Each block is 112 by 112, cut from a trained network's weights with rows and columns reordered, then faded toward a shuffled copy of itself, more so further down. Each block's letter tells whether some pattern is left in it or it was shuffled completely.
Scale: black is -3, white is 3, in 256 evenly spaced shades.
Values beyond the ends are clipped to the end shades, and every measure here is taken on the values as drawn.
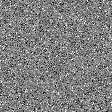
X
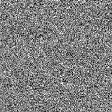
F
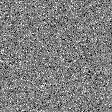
X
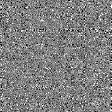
F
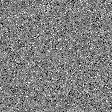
X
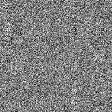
F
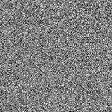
F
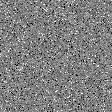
X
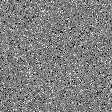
X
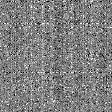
F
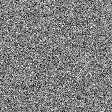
X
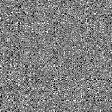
F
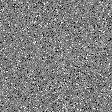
X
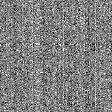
F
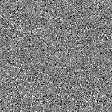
F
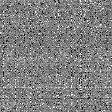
F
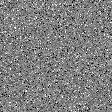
X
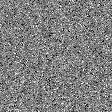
X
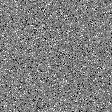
X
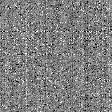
F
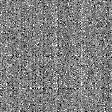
F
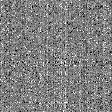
F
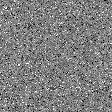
X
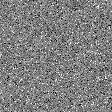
X
